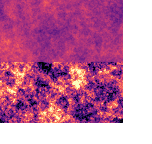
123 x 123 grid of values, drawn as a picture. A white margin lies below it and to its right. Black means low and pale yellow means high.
Grain: blotchy. Ninth with the lowest average: bottom right. Mirror symmetry: none. Seam: horizontal, 50% of the way down, the top part calmer.
